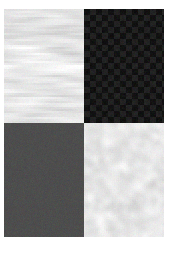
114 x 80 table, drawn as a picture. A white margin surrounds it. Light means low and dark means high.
It is made of 2 by 2 panels. Panel 1,1: very low, streaked across, faint in contrast. Panel 1,2: very high, checkered, faint in contrast. Panel 2,1: high, flat. Panel 2,2: very low, blotchy, faint in contrast.
